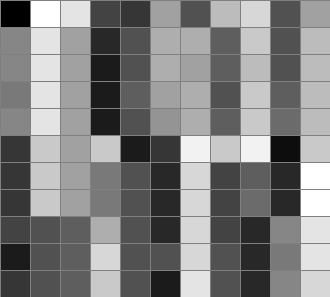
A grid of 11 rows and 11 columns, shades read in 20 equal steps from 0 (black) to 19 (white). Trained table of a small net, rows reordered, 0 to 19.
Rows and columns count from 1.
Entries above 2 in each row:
10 11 10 10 10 9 11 11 11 10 10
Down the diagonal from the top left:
0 17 12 2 6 4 16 5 3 9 16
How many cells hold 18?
2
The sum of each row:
111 116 113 114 115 119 99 100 91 94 92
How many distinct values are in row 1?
9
